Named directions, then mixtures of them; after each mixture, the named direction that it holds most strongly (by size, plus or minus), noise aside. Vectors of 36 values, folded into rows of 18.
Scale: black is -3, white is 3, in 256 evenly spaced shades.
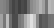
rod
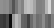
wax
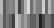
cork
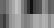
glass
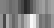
rod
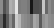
glass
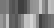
rod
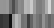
wax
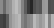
glass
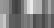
glass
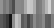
wax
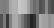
rod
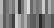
cork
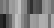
glass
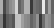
cork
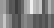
glass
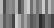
cork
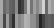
cork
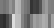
glass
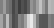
rod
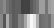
rod
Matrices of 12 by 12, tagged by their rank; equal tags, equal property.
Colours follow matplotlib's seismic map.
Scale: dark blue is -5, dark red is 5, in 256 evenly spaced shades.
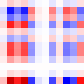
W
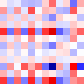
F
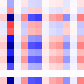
W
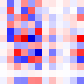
F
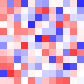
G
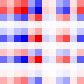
W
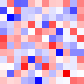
G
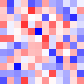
G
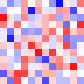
G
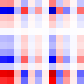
W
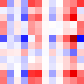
F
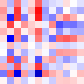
F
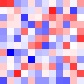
G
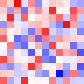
G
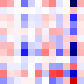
F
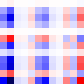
W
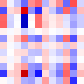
F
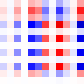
W
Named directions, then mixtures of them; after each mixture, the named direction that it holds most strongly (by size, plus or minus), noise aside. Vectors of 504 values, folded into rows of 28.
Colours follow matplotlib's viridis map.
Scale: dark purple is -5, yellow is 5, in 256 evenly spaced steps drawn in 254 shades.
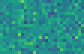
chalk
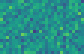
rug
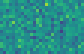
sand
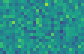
sand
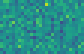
sand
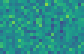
sand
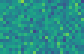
rug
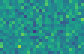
sand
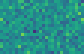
rug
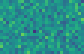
rug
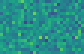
chalk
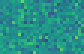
chalk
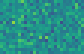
chalk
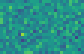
rug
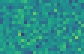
chalk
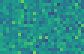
chalk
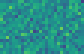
rug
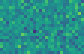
rug
